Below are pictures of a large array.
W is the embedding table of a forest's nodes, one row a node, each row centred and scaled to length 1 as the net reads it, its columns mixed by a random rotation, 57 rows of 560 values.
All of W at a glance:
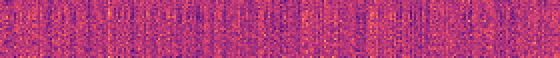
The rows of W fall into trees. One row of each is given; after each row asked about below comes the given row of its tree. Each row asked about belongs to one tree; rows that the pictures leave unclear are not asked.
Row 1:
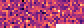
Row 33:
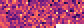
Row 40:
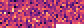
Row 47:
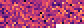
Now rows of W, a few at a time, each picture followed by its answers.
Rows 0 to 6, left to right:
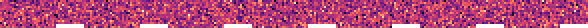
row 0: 40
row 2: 33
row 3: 1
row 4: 40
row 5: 47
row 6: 1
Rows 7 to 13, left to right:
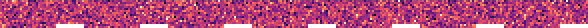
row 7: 33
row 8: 47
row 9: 33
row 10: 1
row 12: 33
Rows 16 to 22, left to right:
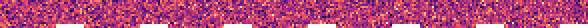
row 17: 33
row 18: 33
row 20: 40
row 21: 40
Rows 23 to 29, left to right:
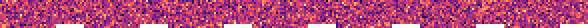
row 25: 1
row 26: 33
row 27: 1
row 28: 47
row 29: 40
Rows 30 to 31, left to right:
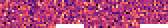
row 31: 1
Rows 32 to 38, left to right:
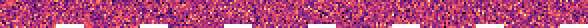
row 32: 33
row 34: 47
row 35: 47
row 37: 1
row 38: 33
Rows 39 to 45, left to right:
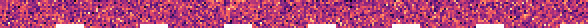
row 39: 33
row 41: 47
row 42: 33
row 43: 40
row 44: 40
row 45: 33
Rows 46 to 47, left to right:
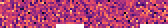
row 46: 1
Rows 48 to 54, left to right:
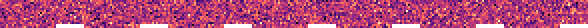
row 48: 47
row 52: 1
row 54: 40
